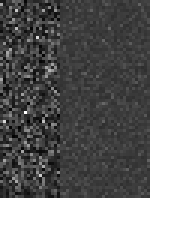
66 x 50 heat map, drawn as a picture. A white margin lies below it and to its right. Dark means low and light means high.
The texture is fine-grained noise. There is no overall slope. There are no regular stripes. The right part is calmer, past a seam about 40% of the way across. Most values sit low, with a long tail of high ones.
